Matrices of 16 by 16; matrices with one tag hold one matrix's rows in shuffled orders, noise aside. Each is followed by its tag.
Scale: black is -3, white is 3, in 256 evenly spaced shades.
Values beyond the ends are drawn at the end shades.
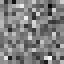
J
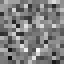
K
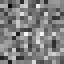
K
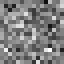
J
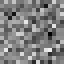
J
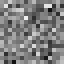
J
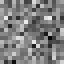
J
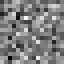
K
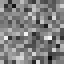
J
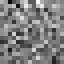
K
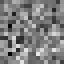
K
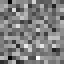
K
